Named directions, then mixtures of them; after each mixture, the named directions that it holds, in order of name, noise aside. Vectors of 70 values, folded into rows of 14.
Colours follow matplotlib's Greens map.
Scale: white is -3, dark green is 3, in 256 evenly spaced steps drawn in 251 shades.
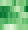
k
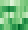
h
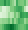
k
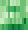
h, k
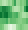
k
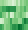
h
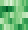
h, k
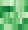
h, k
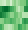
h, k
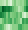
h, k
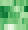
k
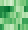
h, k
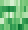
h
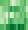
h, k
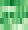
h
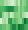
h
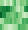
h, k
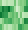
h, k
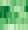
k
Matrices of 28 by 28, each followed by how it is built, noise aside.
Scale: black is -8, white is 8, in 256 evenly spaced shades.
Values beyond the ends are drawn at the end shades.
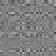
low rank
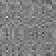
low rank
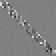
banded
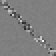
banded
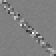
banded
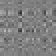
low rank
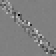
banded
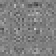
low rank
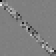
banded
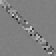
banded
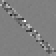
banded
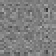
low rank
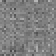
low rank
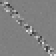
banded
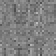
low rank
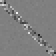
banded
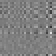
low rank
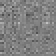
low rank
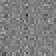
low rank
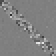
banded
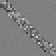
banded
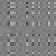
low rank
